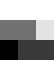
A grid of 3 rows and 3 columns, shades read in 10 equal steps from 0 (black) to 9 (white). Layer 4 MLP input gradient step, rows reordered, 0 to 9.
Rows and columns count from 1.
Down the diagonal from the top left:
9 4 2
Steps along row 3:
up same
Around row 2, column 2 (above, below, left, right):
9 2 4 8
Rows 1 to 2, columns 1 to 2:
9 9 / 4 4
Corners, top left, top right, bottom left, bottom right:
9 9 0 2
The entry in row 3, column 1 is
0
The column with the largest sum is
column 3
